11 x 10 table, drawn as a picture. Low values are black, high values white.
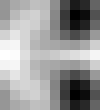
The middle left is the calmest part. Overall the values sit about 60% of the way up the scale. The top and bottom halves mirror each other. The ninth with the highest average is the middle left.
